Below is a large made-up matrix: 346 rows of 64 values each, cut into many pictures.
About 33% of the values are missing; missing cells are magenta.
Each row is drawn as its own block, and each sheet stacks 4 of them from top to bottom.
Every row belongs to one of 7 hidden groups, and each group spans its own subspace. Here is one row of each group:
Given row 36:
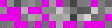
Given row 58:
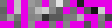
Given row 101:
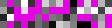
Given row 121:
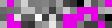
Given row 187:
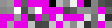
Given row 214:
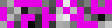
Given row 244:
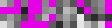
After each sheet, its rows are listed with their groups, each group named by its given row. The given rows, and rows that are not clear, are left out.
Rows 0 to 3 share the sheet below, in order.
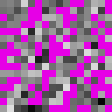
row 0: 58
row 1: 36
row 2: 36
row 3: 214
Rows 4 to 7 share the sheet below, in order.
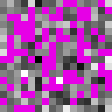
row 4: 36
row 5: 244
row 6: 36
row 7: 36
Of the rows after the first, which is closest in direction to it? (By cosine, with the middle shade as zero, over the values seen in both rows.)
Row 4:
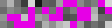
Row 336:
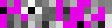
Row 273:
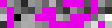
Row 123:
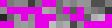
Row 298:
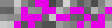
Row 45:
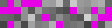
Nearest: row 336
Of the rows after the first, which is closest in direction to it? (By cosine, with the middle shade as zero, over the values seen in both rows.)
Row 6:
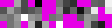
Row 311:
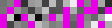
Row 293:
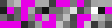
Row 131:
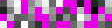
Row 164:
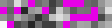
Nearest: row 293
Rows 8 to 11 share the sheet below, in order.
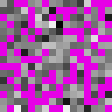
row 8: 121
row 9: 58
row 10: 244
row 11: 36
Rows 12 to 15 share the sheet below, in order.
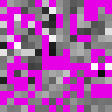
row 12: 121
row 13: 121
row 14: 214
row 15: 58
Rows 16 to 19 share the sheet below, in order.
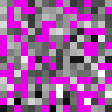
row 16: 244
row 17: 58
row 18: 101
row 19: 101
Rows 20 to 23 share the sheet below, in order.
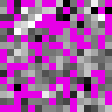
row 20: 214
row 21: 187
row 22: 101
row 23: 187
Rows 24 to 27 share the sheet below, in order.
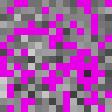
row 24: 121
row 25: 214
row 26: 244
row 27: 58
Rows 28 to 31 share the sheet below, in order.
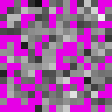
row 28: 101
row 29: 36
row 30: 101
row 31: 214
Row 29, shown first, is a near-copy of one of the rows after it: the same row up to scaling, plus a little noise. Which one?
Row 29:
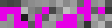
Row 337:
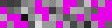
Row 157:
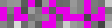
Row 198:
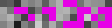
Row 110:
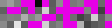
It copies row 337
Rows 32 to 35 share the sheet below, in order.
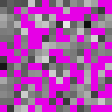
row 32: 36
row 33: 58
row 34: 58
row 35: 214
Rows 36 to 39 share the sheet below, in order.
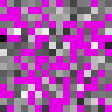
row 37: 58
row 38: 244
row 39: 244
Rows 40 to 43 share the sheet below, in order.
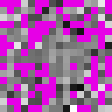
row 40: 101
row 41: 121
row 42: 214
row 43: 101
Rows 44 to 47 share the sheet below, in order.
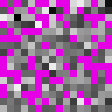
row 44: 121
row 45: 244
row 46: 121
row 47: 58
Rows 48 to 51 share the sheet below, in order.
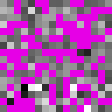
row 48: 244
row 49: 101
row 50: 244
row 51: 101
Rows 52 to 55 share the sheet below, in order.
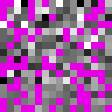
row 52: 58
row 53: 244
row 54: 214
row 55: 214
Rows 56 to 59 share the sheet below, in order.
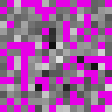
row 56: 58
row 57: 187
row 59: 36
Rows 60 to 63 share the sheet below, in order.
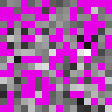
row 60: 58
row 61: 101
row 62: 187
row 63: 244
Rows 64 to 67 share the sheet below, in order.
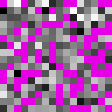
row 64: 58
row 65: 121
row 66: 121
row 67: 58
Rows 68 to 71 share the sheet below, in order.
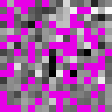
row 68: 214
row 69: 101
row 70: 187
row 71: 187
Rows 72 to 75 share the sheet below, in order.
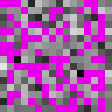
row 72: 36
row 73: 101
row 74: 58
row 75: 101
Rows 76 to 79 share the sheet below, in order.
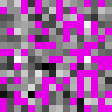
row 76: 36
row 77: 187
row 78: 187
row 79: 244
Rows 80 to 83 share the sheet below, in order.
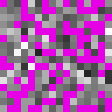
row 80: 36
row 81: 36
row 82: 244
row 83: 187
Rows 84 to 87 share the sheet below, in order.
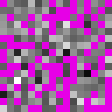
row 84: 36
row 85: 36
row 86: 36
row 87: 58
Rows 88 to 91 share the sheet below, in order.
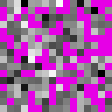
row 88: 58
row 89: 214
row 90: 101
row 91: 58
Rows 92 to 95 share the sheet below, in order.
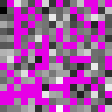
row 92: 58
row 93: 101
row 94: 36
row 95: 36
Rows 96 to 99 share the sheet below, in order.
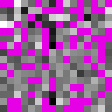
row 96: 214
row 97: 187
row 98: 58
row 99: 187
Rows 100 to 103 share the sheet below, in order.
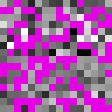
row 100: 244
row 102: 244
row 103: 58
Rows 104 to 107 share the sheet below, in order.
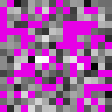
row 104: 187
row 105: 58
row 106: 36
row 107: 214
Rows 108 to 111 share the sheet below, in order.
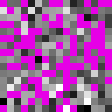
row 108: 244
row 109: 58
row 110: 36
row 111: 101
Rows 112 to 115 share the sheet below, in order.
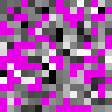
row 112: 58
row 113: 101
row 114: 121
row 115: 214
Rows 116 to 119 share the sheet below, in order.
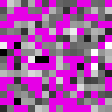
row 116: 36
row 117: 121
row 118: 36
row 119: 121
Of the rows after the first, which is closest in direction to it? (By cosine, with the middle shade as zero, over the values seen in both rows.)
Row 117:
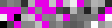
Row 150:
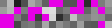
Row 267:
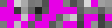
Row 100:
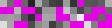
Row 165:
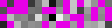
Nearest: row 165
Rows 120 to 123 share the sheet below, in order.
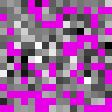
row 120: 36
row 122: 101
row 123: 101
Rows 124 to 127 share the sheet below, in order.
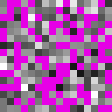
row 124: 244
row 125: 121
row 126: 58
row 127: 58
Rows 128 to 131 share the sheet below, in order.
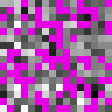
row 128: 36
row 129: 121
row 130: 187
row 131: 58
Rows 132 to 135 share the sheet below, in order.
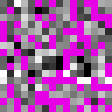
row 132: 187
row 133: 121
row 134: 101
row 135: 36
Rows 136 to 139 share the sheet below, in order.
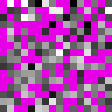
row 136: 101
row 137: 36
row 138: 244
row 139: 121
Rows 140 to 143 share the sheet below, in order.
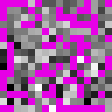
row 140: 36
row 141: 121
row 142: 58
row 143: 101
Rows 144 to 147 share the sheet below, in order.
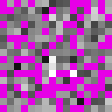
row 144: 58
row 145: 58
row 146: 187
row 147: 58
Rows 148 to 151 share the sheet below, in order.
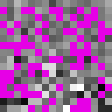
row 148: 214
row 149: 101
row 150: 187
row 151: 101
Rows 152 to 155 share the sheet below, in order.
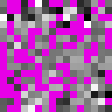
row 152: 101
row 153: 121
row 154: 101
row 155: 214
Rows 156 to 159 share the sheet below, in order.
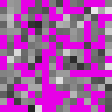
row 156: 214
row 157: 36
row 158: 36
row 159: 121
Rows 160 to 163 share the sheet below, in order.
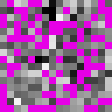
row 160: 187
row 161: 187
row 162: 36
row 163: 121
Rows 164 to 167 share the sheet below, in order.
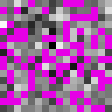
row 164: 214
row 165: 187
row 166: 58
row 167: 187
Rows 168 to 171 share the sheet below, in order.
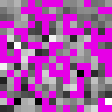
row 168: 36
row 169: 121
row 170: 58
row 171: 121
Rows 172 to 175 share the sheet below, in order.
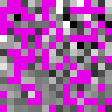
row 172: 101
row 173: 58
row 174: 58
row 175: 244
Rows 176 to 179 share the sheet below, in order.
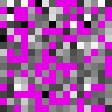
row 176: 101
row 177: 58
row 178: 187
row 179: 187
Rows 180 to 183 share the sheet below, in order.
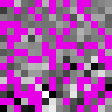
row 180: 58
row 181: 244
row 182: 214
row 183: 121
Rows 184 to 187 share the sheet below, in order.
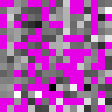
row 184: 214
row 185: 214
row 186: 36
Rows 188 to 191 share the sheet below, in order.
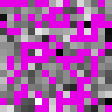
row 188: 101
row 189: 36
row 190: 244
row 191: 121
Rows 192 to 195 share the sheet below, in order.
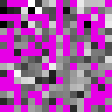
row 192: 244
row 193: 36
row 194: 121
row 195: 101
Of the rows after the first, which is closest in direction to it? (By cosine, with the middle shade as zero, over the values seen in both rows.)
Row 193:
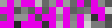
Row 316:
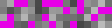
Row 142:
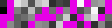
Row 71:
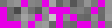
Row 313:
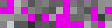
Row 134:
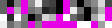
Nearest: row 313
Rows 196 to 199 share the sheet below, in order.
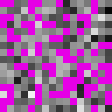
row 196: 214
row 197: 214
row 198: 36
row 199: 244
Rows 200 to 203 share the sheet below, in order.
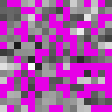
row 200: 244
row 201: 121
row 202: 244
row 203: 244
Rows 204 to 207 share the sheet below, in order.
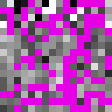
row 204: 187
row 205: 244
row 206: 36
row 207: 244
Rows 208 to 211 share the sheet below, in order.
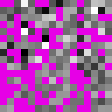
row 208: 58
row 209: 58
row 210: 101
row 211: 214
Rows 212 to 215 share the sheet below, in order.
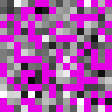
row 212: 187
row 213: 58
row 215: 244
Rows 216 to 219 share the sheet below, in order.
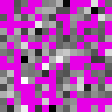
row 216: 214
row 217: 36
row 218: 58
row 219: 121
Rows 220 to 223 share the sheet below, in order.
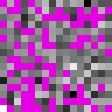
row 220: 187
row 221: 214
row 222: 214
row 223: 214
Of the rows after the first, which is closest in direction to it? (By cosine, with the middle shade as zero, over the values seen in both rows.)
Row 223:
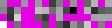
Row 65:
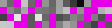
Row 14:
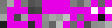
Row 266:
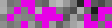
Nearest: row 266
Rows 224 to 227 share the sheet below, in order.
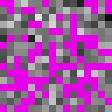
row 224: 121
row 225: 244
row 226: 58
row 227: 187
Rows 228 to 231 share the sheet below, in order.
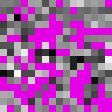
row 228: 121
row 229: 121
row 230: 121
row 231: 244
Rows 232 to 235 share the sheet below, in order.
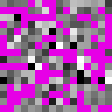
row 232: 121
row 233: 187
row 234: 244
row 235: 187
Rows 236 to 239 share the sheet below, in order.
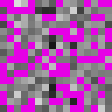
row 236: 187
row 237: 187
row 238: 121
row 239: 187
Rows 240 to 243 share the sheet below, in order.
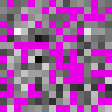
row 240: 214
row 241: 187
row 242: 36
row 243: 101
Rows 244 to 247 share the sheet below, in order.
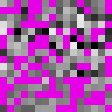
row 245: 58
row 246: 58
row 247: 121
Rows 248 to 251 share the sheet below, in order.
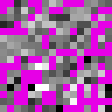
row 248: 214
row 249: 58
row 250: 187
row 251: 36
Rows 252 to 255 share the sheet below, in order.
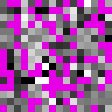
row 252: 187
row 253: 214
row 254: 121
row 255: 187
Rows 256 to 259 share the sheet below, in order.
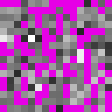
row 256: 187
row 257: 244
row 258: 121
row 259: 36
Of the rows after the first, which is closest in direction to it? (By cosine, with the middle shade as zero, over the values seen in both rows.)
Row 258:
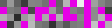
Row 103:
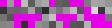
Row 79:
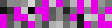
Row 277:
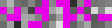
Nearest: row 79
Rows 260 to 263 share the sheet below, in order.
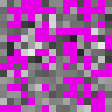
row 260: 121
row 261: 214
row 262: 101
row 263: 101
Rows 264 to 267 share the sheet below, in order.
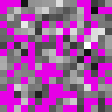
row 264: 58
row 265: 244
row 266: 58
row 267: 187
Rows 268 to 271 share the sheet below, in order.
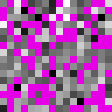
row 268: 214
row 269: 58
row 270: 187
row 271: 58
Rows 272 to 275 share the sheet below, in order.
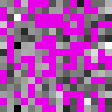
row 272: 121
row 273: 121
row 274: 214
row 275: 36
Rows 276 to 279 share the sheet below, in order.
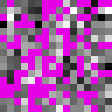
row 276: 214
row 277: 36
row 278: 214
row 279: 36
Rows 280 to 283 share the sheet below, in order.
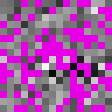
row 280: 58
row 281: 187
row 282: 58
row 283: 36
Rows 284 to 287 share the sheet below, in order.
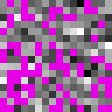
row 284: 121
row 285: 121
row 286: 244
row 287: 36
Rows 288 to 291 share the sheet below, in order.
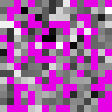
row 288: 214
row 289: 187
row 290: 121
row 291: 214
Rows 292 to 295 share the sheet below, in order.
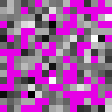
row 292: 121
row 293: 58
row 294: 121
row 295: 244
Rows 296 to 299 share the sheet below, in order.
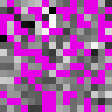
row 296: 121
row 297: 58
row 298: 214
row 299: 214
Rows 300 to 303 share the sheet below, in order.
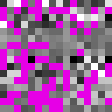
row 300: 58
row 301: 244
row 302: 101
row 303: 58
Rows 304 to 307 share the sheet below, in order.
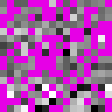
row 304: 187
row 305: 36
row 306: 214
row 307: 121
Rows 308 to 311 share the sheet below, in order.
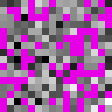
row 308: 36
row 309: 121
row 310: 58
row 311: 121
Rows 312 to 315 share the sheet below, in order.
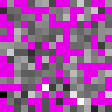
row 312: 58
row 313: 214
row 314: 36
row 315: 58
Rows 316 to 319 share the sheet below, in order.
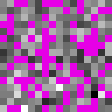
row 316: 101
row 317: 244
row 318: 101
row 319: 58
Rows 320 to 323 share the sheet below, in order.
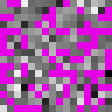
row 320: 58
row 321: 121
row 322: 121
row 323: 58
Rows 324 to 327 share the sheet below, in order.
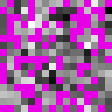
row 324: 214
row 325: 244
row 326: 121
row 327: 244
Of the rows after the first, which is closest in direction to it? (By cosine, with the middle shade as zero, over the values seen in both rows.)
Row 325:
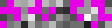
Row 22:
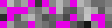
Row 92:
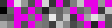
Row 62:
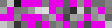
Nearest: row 22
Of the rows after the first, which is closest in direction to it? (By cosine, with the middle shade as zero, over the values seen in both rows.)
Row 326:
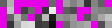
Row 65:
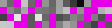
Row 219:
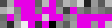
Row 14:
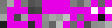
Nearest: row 219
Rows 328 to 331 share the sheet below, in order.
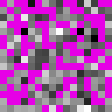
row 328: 101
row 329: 58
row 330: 58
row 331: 101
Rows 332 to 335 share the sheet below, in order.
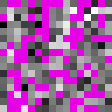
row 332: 214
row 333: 214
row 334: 101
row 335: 58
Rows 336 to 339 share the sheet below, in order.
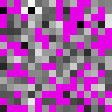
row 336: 244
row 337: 36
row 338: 58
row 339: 244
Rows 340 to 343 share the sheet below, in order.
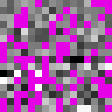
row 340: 121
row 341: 58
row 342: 121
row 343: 101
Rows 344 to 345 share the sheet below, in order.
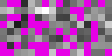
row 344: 187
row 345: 101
